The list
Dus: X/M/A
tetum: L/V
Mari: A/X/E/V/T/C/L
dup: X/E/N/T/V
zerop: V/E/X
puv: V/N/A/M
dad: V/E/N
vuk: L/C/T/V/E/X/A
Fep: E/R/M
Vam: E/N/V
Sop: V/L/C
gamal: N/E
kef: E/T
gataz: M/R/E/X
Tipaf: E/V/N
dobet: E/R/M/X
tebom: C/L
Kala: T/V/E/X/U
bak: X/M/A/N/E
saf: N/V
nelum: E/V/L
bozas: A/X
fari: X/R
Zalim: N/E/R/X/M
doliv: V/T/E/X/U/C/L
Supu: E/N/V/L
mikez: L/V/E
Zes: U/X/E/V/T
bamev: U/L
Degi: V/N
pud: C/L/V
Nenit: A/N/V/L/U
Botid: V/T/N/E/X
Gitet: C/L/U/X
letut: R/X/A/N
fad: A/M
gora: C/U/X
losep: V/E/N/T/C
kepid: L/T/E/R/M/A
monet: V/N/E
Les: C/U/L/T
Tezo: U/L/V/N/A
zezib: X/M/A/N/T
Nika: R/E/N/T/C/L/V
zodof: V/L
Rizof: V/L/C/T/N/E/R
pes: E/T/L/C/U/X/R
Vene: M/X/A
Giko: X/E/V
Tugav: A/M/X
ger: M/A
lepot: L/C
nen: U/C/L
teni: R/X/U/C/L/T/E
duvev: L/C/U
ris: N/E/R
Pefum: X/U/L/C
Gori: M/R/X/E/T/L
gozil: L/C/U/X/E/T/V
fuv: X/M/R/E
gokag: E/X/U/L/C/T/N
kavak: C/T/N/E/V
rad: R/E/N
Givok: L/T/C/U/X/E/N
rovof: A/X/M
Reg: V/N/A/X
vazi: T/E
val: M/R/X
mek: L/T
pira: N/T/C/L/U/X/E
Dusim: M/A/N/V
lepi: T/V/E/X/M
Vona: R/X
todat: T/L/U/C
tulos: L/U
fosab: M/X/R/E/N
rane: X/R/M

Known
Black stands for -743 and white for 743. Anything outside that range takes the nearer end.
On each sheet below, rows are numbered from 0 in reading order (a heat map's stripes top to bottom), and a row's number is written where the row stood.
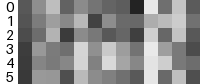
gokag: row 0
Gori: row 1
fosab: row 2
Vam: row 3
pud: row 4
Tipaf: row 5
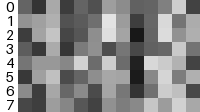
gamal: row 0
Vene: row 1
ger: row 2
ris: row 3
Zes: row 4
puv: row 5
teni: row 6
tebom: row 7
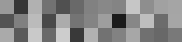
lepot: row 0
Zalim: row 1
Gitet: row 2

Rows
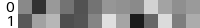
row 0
Sop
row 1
Dus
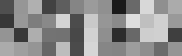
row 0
kepid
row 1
zodof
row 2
vazi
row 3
Reg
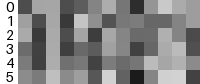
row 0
Tezo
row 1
fari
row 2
pira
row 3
bak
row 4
doliv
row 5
kef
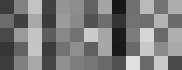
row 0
rane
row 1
Rizof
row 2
rovof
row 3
Fep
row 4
dad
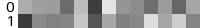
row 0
bozas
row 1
Supu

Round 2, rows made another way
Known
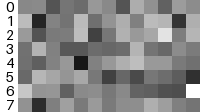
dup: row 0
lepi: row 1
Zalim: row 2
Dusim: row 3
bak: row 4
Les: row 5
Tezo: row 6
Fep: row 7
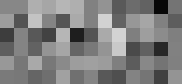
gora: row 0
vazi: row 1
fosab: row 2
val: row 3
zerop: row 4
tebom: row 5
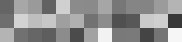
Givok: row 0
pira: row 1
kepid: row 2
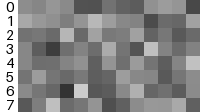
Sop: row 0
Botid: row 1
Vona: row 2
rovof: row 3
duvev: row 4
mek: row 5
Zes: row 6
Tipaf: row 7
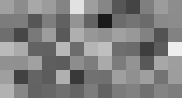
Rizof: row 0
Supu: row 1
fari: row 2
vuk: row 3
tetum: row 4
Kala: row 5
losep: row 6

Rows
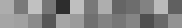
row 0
monet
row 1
kavak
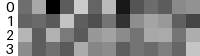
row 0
Mari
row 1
Pefum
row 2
puv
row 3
bamev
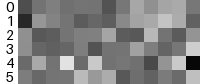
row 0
rad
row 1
letut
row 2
fad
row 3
tulos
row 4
teni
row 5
nen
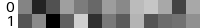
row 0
rane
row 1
Gori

